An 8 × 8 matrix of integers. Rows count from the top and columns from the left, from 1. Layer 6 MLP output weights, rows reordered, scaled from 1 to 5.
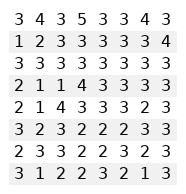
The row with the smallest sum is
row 8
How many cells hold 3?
37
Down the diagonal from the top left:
3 2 3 4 3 2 2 3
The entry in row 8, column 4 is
2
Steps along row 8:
down up same up down down up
